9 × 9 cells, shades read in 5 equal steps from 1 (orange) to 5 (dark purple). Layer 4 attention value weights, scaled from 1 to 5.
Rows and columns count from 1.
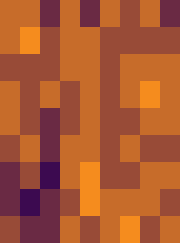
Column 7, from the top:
3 3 2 2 3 2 3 2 1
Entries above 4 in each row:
0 0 0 0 0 0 1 1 0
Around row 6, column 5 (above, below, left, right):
2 1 2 3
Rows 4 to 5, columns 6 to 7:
3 2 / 3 3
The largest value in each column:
4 5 5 3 4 3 3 3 4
